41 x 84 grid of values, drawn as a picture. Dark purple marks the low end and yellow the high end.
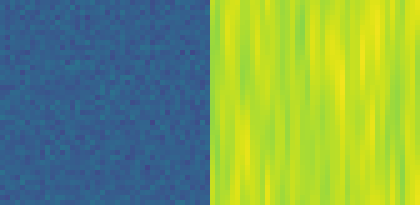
It is made of 1 by 2 panels. Panel 1,1: low, fine-grained, faint in contrast. Panel 1,2: very high, streaked downward, faint in contrast.
